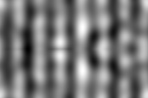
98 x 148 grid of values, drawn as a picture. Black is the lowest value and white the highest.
Mirror symmetry: top to bottom. Ninth with the lowest average: middle left. Average level on the scale: 50%. Stripes: upright, repeating 7 times. Lone odd cells: none. Slope: none. Seam: none.
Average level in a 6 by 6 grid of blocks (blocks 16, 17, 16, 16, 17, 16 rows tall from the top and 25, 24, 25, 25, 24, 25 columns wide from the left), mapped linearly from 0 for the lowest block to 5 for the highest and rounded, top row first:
4 0 0 3 1 2
0 1 1 5 1 1
0 0 3 1 2 3
0 0 3 1 2 3
0 1 1 5 1 1
4 0 0 3 1 2
